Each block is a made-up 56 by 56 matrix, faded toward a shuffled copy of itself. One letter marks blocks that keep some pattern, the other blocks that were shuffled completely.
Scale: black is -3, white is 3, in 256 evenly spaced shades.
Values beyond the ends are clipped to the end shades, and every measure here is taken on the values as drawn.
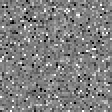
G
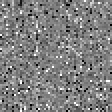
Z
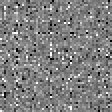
Z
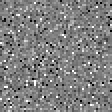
G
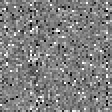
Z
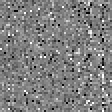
Z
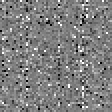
Z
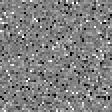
G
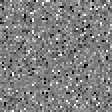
G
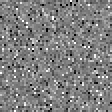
G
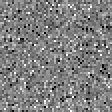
G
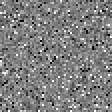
G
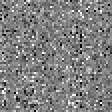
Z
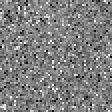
G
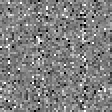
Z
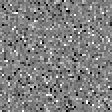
G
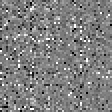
Z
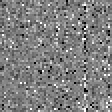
Z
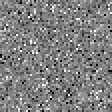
G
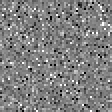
G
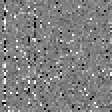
Z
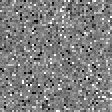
G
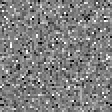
G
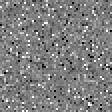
G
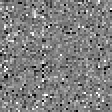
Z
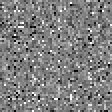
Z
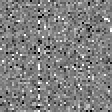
Z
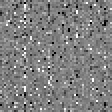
Z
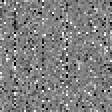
Z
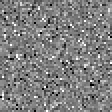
G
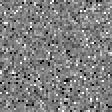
G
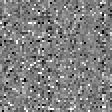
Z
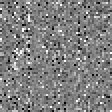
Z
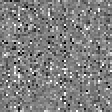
Z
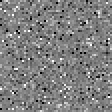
G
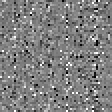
Z
